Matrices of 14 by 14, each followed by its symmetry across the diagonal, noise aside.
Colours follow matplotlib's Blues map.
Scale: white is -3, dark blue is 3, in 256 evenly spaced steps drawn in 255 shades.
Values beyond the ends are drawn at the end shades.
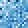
symmetric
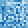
antisymmetric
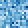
antisymmetric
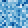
neither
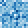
symmetric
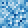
symmetric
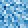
antisymmetric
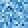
neither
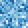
symmetric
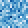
neither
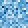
neither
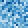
neither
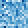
neither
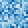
symmetric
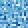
antisymmetric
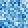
antisymmetric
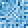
symmetric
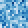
neither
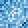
symmetric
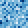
symmetric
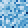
symmetric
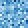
antisymmetric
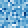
antisymmetric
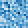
antisymmetric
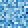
neither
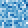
neither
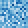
antisymmetric
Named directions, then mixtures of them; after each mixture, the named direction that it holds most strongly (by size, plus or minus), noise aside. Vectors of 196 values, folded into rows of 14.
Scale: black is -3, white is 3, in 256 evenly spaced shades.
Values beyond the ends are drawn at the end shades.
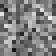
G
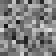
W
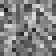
G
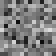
W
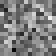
G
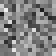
G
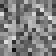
G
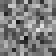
W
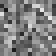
G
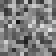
W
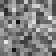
G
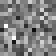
W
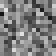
G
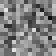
G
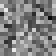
G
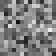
W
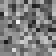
G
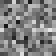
W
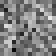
G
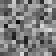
W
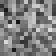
G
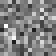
W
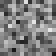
W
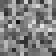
W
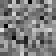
W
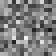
W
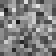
G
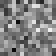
W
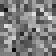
G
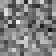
W
